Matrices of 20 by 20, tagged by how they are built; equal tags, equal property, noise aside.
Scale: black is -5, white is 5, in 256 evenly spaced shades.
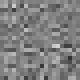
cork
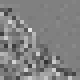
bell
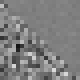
bell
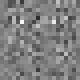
cork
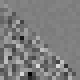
bell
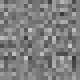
cork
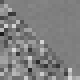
bell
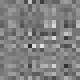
cork
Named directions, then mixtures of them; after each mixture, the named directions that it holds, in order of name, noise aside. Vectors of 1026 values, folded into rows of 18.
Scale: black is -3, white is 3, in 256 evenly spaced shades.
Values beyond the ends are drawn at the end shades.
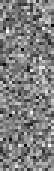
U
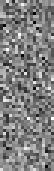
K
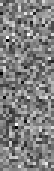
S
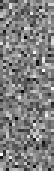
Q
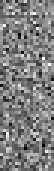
K, Q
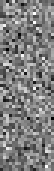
K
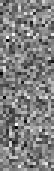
S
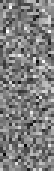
Q, U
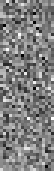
K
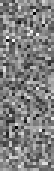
K, S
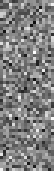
K, Q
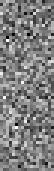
S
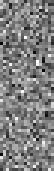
Q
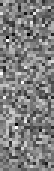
S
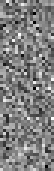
K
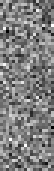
S, U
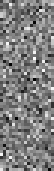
K, Q
